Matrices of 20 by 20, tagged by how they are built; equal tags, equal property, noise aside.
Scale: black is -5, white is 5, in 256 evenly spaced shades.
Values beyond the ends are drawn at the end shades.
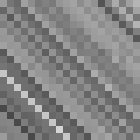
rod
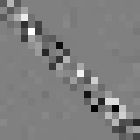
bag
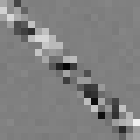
bag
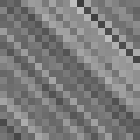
rod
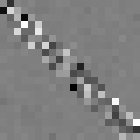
bag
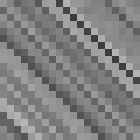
rod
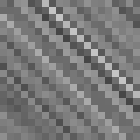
rod
